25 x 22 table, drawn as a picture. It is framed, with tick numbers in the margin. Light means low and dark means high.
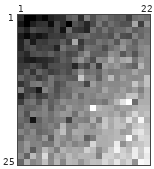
The bottom right is the ninth with the lowest average. No single row or column stands out from its neighbours. The top left is the ninth with the highest average. Values rise toward the top left. Neither half mirrors the other.
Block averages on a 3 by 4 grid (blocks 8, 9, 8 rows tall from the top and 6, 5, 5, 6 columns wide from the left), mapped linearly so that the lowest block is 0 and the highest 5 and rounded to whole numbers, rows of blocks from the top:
5 4 3 3 / 4 3 2 1 / 2 2 1 0
